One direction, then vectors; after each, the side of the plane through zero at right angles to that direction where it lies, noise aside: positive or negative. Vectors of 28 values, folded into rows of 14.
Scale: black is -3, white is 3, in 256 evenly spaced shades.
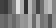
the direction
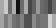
negative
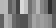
negative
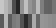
negative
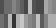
positive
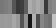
negative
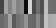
positive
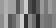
negative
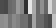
positive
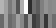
negative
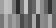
negative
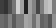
positive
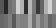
positive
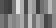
positive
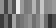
positive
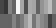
positive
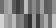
negative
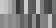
negative
